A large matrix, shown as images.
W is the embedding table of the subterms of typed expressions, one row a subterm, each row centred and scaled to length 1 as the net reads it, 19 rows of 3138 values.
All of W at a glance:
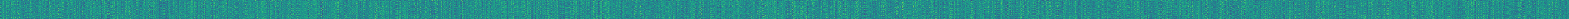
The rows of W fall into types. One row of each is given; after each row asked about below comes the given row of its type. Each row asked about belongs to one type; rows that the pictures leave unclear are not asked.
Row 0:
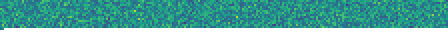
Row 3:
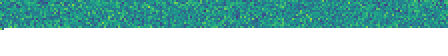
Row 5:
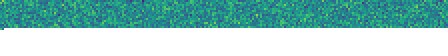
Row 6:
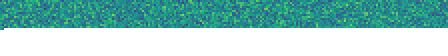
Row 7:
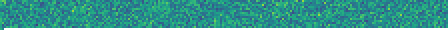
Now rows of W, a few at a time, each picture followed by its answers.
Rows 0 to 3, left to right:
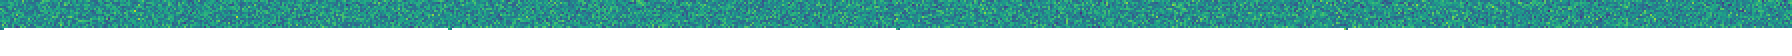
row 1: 7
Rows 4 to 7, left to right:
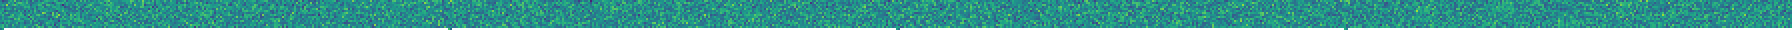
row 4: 0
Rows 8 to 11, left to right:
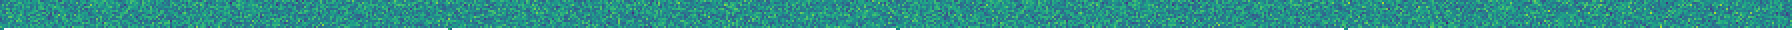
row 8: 3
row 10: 3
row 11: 7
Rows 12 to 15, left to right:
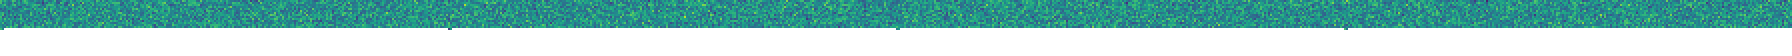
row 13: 6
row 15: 5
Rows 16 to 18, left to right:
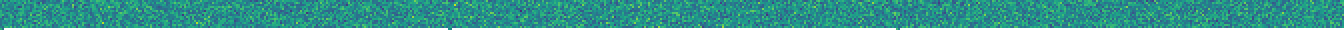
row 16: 3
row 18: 7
